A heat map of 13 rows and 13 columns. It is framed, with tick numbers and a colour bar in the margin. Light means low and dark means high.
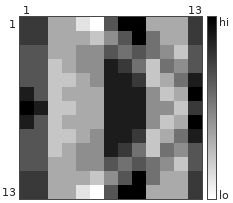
The top and bottom halves mirror each other. There is no overall slope. Stripes running up and down repeat 2 times from left to right.
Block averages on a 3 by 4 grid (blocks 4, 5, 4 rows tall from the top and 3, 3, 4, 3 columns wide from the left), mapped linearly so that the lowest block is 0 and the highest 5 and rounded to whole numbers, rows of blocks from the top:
3 0 4 2
3 0 5 3
3 0 4 2
